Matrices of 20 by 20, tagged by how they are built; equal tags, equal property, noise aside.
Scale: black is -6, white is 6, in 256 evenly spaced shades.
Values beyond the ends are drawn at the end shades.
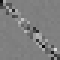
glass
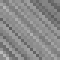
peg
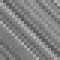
peg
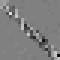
glass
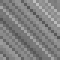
peg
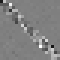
glass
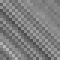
peg
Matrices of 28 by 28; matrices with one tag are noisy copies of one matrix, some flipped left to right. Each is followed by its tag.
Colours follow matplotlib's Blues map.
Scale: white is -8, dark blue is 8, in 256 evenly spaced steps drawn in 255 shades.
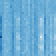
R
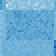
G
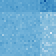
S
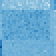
G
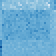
G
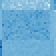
G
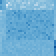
G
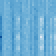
R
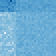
S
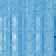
R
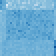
G
